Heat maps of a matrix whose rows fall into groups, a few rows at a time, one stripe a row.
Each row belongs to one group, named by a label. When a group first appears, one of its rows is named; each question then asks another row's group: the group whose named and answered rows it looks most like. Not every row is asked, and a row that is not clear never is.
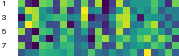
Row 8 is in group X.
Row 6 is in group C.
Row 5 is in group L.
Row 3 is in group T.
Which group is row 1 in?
L
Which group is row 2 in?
T
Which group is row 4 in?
T
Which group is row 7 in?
L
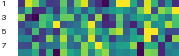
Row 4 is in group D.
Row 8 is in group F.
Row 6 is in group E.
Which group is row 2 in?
E
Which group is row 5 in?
F
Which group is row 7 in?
F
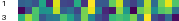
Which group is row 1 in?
D
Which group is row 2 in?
D
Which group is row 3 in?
T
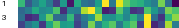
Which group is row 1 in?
C
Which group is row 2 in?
D
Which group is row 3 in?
X
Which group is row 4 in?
X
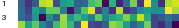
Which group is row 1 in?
X
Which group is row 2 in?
D
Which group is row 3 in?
C
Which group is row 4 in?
T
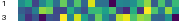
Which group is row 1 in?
E
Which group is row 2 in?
X
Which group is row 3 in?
C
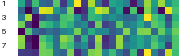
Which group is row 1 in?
D
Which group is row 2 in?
X
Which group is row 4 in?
L
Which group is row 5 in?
E
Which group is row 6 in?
L
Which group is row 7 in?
L
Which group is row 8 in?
X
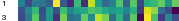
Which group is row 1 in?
D
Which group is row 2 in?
F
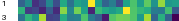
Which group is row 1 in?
E
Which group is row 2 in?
C
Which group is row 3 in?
T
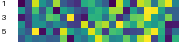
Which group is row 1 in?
D
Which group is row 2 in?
F
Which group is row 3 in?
X
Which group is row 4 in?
C
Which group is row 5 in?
F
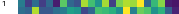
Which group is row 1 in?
C
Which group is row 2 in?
C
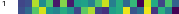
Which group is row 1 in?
F
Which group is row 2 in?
T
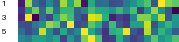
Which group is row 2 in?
F
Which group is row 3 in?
E
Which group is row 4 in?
X
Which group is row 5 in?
T
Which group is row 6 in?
D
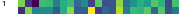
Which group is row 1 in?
L
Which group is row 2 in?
E
